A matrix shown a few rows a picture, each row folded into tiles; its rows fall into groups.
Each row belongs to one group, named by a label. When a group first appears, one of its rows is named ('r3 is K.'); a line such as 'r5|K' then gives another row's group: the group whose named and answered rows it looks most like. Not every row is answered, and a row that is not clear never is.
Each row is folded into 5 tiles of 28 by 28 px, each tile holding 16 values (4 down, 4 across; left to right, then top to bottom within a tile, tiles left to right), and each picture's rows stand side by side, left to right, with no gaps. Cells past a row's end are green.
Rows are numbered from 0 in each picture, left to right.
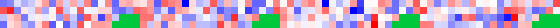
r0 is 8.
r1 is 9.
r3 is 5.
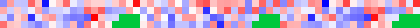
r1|5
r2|5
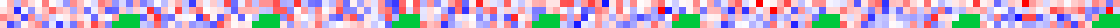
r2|8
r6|5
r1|8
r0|9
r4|9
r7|5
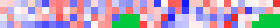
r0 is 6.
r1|5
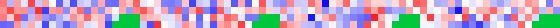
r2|5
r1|8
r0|8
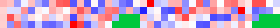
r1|5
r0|6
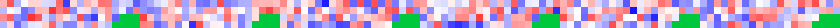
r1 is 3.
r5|3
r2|6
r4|9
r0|9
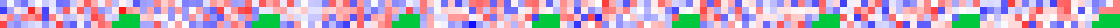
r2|6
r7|3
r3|6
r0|3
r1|8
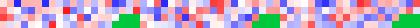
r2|3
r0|9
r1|3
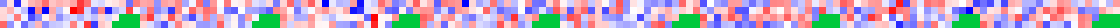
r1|9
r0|5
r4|8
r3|9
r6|9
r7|3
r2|9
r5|3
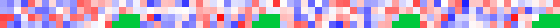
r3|5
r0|3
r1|6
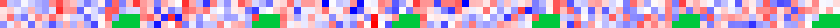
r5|6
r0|6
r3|9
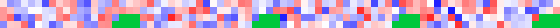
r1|9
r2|8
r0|6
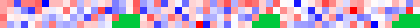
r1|3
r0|9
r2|5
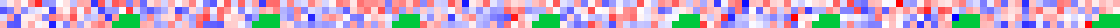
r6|5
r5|5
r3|5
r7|3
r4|3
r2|5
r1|3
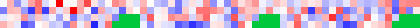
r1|6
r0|5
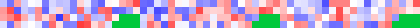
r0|8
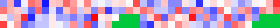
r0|5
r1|8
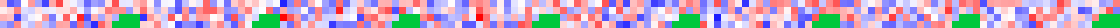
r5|3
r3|6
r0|6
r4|8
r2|8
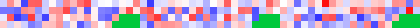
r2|5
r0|3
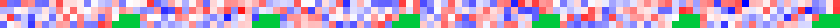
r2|8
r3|3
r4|3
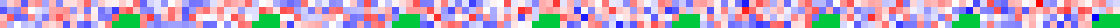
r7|5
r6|9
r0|3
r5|6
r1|3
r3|8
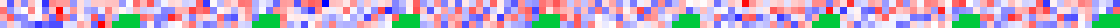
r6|5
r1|9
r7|9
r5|5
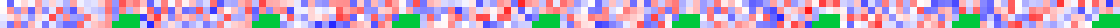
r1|8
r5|8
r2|6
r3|3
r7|3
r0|8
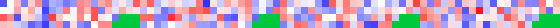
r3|8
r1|9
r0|3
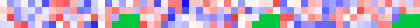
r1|5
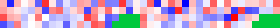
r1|5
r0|8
